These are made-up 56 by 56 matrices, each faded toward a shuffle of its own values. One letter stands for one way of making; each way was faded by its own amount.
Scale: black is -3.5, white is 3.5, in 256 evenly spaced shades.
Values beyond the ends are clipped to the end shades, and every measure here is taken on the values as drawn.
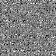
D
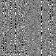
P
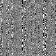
P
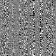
P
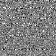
D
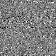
D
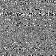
D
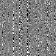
P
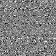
D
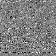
D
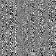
P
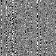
P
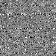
D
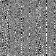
P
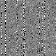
P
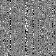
P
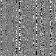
P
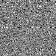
D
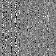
P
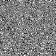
D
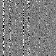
P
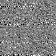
D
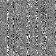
P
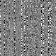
P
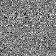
D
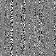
P
